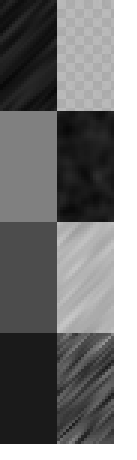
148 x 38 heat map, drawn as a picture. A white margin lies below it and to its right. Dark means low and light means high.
It is made of 4 by 2 panels. Panel 1,1: very low, slanting up to the right, faint in contrast. Panel 1,2: high, checkered, faint in contrast. Panel 2,1: middling, flat. Panel 2,2: very low, blotchy, faint in contrast. Panel 3,1: low, flat. Panel 3,2: high, slanting up to the right, faint in contrast. Panel 4,1: very low, flat. Panel 4,2: low, slanting up to the right.
